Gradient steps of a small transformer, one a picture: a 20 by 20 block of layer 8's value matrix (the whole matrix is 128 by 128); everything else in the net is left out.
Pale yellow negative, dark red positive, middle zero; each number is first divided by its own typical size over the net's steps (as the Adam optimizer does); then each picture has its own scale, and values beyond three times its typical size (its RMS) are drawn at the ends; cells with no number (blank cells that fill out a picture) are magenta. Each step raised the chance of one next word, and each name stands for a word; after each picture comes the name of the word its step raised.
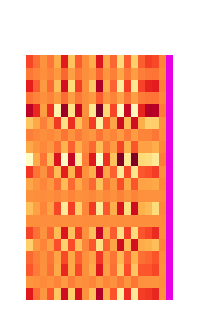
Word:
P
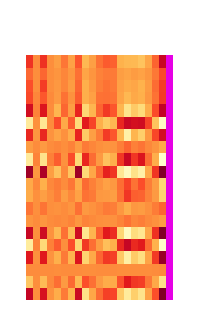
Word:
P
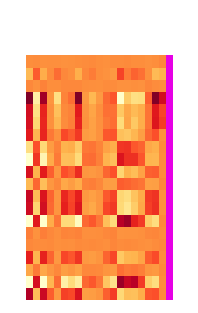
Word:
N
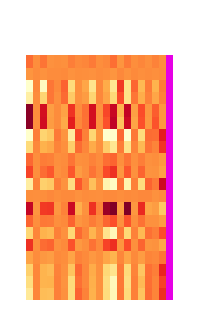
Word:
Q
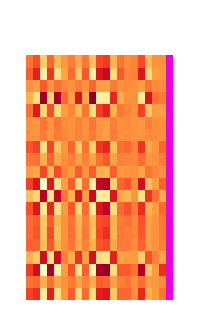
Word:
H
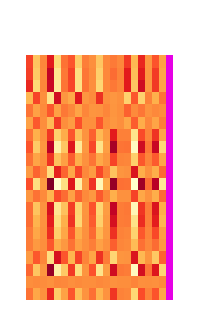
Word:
H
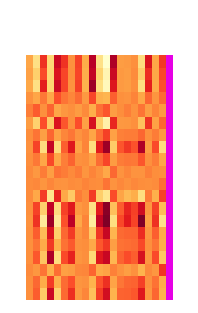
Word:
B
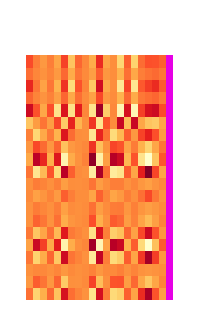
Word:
P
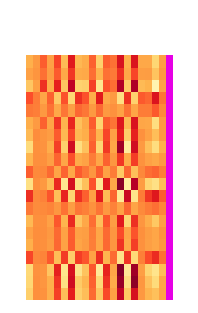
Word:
H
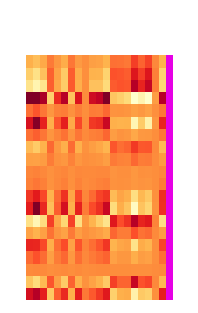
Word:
N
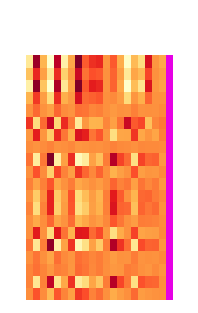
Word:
P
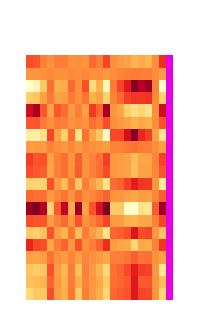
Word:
Q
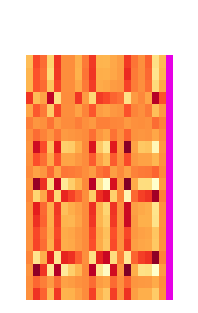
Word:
H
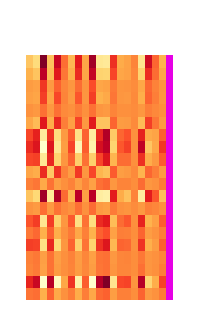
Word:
B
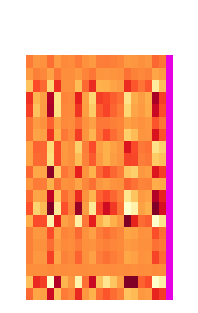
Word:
N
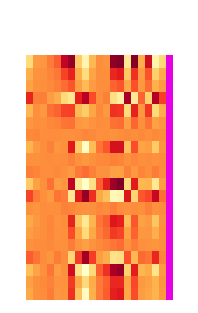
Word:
H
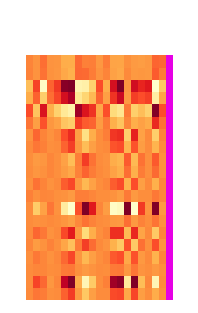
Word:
Q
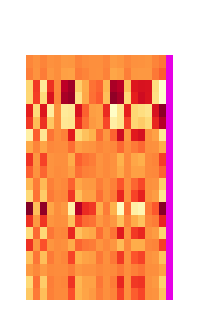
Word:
Q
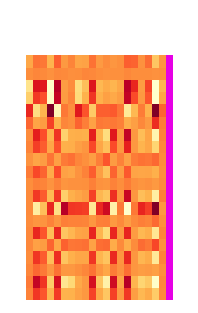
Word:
Q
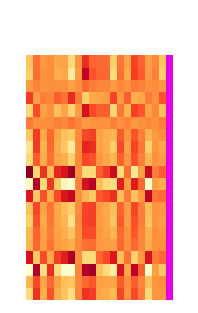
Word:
H
